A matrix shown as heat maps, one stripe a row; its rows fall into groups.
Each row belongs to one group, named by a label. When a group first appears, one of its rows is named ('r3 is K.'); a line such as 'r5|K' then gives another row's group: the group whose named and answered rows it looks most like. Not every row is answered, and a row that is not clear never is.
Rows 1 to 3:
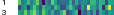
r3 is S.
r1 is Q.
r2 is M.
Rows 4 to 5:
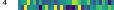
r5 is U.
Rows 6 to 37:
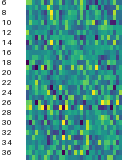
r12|Q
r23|Q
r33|U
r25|U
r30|U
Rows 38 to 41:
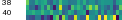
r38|Q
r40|S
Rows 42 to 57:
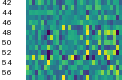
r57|U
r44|S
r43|U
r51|S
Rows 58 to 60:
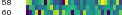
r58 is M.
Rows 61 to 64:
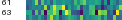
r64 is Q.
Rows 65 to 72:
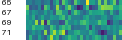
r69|M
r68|U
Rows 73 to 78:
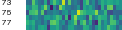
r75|M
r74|Q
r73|U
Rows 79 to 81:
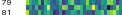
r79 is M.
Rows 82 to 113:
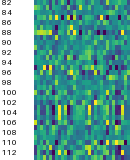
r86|U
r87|U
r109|Q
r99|M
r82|U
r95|M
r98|S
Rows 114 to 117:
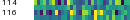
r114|Q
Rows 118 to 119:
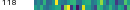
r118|S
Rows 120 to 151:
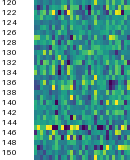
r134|Q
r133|Q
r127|M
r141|Q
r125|U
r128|Q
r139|U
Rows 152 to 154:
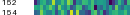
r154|U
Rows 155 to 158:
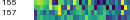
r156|S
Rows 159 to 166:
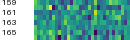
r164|Q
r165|S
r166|Q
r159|M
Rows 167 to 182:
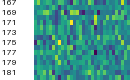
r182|Q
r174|U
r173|S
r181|M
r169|U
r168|Q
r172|S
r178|S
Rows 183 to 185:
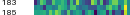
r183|U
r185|S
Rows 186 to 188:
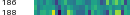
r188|Q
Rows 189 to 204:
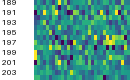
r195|M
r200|M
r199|Q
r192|U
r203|U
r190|Q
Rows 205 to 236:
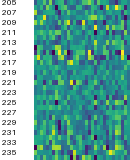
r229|Q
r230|Q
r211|S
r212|Q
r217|U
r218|S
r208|M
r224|S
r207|Q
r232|S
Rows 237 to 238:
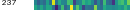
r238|U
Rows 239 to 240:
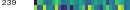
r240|M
